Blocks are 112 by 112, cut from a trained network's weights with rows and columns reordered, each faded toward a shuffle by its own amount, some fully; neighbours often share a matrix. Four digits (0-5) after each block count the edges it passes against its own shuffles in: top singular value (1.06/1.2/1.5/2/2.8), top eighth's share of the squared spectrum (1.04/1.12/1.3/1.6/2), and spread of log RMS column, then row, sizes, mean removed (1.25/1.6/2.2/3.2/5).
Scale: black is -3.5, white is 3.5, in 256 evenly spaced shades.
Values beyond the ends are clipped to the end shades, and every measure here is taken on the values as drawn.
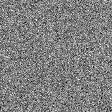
0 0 0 0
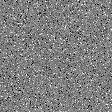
0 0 0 0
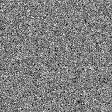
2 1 0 0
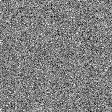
2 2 0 0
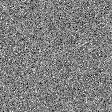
0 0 0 0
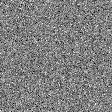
0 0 0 0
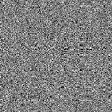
4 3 2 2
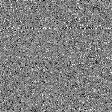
3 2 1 2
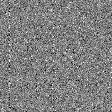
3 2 1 0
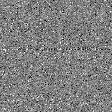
3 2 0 2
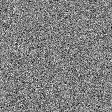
0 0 0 0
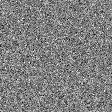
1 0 0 0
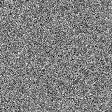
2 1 0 0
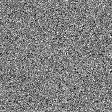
2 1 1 1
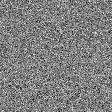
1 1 0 0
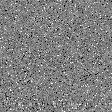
2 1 0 1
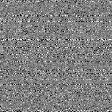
4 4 0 4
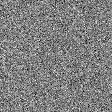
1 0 0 0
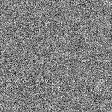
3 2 0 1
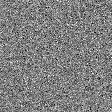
1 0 0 0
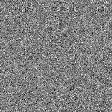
3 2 1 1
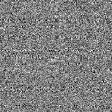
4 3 1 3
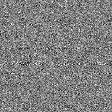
3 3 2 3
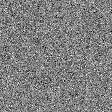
1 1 0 0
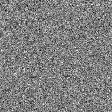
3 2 0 1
